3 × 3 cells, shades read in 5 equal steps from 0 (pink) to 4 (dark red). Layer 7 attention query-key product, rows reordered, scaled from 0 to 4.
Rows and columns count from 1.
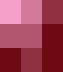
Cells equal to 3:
2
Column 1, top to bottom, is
0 2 4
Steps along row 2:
same up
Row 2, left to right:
2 2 4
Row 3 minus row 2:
2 1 0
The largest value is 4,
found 3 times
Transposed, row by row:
0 2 4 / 1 2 3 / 3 4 4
